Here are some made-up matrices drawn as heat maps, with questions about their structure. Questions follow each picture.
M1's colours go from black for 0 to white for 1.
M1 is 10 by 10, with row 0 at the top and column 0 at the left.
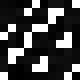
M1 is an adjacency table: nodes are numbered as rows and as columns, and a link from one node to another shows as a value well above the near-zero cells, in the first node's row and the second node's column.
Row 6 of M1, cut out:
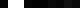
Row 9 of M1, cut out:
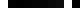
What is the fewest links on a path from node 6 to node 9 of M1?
5
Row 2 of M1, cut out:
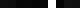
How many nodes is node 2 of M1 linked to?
1
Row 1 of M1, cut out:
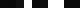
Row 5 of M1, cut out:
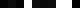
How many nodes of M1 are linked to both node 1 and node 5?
2
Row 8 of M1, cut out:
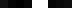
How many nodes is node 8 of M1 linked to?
3
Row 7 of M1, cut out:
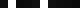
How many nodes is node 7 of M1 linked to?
2
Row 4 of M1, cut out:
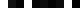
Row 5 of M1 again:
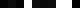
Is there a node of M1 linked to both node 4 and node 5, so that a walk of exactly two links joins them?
yes
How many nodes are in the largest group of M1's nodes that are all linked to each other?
2
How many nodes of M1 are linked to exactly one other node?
1
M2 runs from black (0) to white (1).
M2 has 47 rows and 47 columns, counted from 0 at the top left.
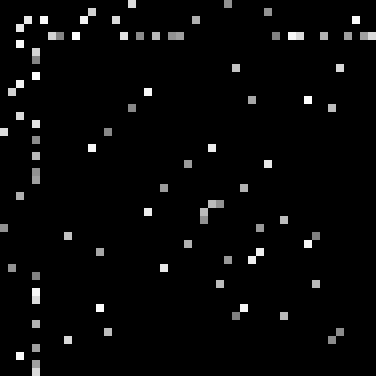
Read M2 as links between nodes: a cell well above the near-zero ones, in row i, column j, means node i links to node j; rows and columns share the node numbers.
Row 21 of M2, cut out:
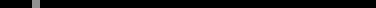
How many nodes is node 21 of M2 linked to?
1
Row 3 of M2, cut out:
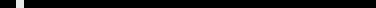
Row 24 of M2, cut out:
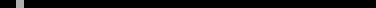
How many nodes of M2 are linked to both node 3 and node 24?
1
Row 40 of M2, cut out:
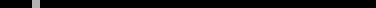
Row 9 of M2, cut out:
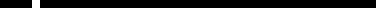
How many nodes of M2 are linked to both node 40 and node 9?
1
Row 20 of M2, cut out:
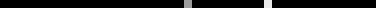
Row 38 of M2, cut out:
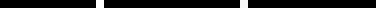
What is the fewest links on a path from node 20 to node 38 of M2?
3
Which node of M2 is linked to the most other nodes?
node 4
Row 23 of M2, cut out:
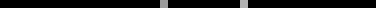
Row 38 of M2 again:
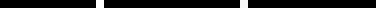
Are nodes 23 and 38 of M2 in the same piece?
yes
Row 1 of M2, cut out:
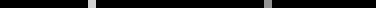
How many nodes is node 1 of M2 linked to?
2
